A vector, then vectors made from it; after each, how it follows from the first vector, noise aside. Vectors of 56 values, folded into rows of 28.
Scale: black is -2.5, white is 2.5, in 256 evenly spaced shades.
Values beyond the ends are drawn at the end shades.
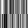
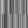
shrunk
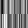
negated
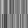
shrunk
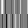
partly zeroed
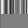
partly zeroed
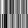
copied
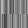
shrunk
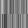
shrunk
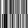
copied
